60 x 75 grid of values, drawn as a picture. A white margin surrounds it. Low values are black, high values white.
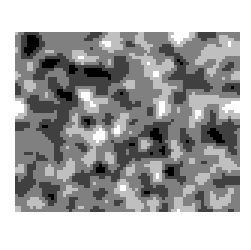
Grain: blotchy. Average level on the scale: 50%. Ninth with the lowest average: top left.
